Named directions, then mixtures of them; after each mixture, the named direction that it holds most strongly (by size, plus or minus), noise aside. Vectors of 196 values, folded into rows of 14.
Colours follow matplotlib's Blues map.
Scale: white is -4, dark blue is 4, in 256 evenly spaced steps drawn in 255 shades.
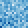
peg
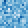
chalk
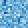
chalk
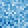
peg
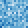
peg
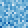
peg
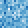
chalk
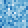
peg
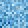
peg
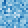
chalk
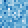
chalk
